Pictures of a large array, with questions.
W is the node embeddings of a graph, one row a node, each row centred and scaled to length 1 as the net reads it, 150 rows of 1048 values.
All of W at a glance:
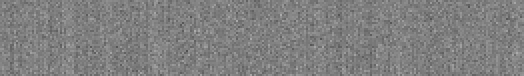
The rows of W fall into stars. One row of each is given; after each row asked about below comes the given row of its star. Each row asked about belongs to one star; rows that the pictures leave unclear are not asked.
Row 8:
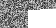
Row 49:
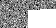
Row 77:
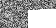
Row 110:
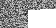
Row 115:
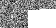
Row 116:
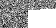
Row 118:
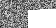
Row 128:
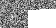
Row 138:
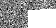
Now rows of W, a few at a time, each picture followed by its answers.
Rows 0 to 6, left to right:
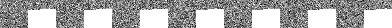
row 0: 115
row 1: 8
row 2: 138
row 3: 77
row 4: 128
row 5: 118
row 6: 110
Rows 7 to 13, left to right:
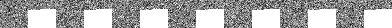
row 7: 115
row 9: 77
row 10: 110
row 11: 77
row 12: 138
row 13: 77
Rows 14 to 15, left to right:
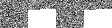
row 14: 116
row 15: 110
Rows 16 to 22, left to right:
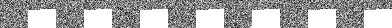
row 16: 49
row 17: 138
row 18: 116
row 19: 118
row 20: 138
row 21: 128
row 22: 77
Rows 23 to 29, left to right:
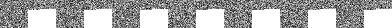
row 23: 138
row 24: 8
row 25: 77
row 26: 77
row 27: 115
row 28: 128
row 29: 118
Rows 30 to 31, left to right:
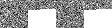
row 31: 115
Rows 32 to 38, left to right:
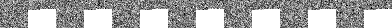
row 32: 116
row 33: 8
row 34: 128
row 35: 77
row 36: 138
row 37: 77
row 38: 77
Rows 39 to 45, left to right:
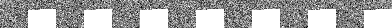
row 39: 77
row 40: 128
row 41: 49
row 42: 138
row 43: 110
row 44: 49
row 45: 118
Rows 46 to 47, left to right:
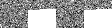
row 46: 128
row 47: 116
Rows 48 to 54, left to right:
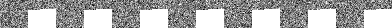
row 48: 8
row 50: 49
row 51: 8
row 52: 116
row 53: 110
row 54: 138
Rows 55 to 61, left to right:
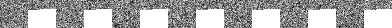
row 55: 118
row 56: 49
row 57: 116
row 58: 77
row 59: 115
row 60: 116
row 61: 116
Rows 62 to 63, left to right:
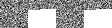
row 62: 116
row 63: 49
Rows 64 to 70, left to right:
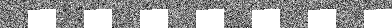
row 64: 118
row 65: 115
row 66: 77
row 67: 116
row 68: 116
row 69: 49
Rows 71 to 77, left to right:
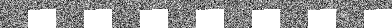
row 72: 115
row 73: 49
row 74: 110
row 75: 49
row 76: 115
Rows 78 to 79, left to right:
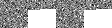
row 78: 49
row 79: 49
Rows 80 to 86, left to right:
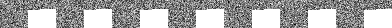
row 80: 118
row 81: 110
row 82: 110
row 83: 138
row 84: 115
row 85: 77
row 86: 128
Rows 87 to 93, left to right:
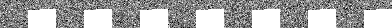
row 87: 118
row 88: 118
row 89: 8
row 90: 128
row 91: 115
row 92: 116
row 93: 115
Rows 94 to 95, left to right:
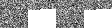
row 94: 116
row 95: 116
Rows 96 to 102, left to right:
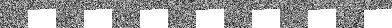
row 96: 138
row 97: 8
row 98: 77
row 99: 118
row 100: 8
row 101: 118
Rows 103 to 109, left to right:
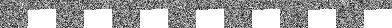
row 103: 138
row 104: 110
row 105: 8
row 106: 138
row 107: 77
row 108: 77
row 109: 110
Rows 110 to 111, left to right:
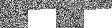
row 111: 116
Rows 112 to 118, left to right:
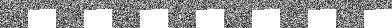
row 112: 116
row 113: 138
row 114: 115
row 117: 116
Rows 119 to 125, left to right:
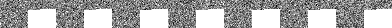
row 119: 128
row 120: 128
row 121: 138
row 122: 8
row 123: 49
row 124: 49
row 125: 116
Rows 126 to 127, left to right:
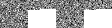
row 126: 118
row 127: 110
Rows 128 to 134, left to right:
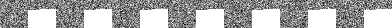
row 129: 77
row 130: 128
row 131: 110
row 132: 128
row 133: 8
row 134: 138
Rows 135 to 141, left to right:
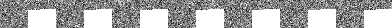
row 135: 8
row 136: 8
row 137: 77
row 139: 138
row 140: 138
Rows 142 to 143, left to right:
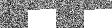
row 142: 8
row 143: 138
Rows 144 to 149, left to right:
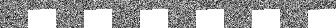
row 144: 138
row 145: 8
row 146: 116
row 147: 116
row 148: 49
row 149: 128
